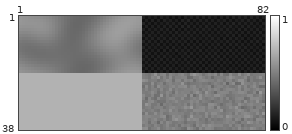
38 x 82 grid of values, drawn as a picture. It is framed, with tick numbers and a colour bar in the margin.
The table splits into 2 rows of 2 panels. Panel 1,1: middling, smooth. Panel 1,2: very low, checkered, faint in contrast. Panel 2,1: high, flat. Panel 2,2: middling, fine-grained, faint in contrast.
